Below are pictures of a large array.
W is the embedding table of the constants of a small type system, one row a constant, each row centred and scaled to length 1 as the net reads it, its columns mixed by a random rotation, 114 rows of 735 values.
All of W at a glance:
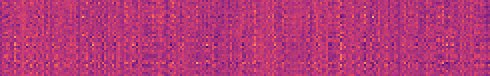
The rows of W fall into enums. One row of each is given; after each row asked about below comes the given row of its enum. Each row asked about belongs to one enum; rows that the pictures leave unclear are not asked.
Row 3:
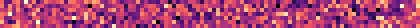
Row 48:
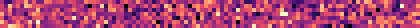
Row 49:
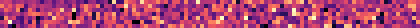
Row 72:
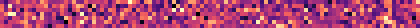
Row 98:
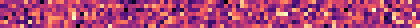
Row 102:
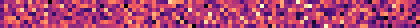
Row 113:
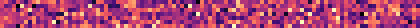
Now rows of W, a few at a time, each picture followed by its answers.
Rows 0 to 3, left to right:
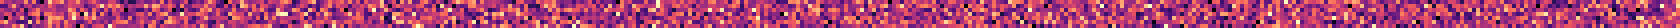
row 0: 98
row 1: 113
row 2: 102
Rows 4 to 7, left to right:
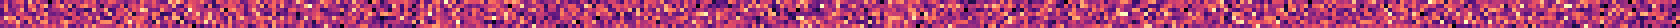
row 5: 3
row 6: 98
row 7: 102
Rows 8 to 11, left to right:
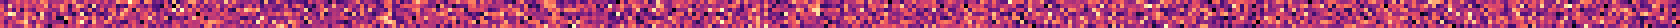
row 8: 72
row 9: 113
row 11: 102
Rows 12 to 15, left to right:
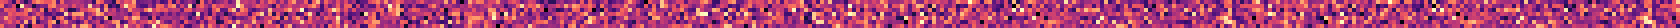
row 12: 113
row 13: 98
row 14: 72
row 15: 72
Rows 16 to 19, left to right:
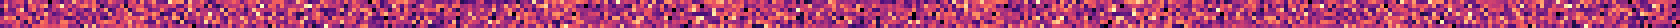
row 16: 102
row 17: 49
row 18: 49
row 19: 102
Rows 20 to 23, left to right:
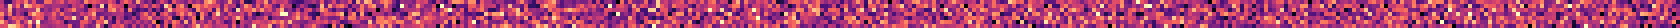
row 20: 48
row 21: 113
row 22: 102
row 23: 102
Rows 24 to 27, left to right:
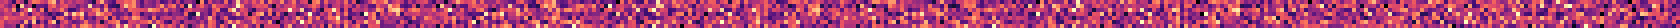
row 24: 113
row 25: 113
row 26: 113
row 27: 102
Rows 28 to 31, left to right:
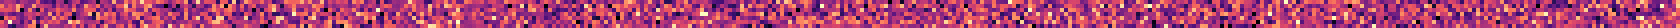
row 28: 49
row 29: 48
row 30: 102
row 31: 3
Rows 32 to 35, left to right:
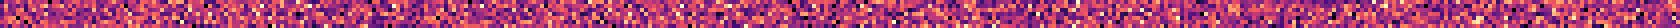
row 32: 102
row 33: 102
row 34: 113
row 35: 49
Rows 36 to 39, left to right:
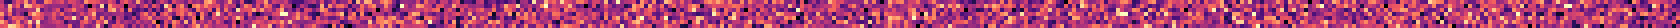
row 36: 48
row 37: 49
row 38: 98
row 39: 102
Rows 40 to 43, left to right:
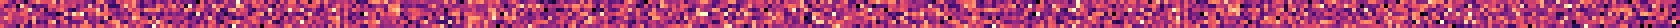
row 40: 113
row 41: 98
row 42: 113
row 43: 102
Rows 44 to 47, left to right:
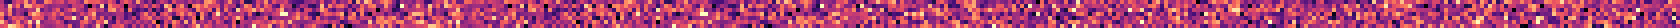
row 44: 48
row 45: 48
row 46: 113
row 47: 49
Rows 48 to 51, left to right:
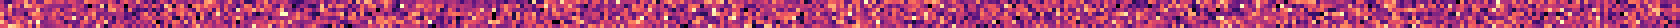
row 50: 3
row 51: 113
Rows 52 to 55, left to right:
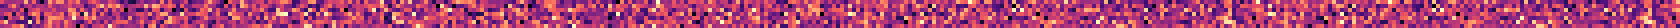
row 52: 98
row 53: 113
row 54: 72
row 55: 72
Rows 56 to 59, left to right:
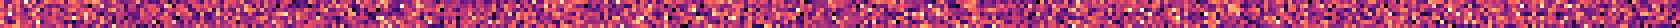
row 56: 3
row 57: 49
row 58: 113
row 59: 102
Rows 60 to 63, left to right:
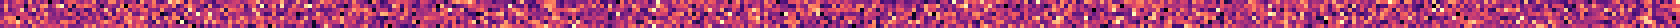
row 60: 102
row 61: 113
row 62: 49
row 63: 72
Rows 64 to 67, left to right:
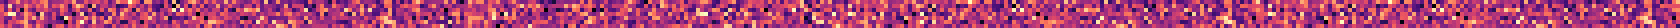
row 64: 72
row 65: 98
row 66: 72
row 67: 72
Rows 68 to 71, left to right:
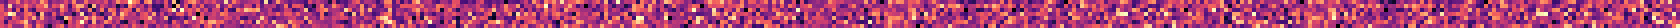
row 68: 72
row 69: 49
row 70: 98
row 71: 98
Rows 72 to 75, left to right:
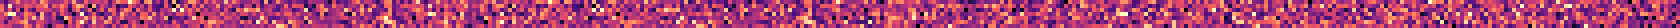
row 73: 72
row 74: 98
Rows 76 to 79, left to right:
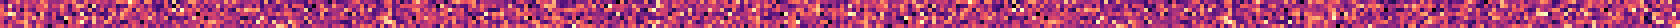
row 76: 72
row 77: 113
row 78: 72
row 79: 98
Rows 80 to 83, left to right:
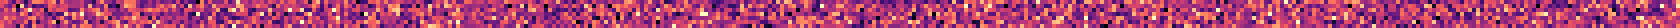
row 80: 113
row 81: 48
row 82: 49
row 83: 3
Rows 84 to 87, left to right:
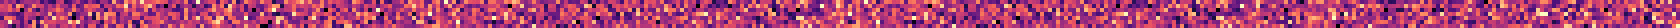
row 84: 49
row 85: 3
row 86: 3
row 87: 98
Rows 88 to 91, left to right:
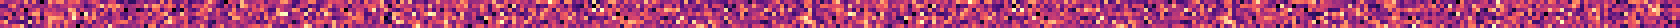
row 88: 98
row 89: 72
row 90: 72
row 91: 113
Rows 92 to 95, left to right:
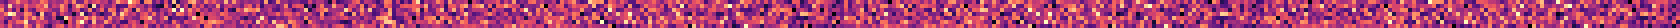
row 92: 72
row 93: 102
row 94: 102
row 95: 102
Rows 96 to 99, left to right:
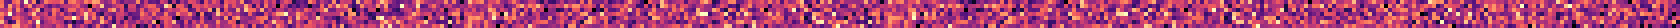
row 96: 3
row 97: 98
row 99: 102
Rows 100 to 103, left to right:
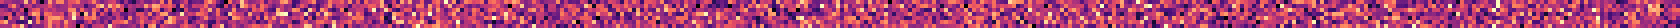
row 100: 98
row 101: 3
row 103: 113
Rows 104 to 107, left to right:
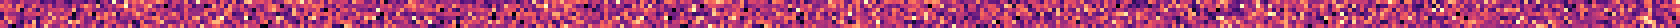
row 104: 49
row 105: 49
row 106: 3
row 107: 72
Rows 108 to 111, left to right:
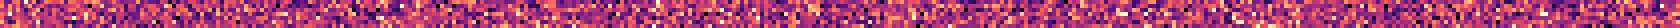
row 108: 3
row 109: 113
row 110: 98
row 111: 48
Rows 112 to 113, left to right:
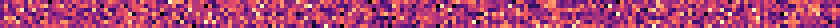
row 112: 102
